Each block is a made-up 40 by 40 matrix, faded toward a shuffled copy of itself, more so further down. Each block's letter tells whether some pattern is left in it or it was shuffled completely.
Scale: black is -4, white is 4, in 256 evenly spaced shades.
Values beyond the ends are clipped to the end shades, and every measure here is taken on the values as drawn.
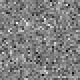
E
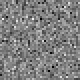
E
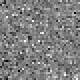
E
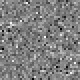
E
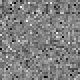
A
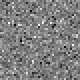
E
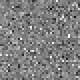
A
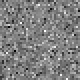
A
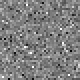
E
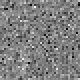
A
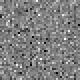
A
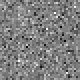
E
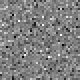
E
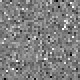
A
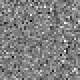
E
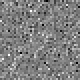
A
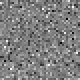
A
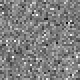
E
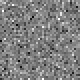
E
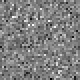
E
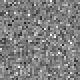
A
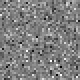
E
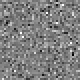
A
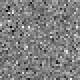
E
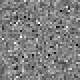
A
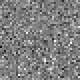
E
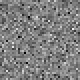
E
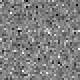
E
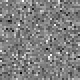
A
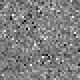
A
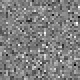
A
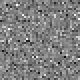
E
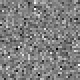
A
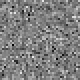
E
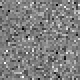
E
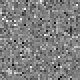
E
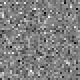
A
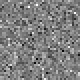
E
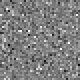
E
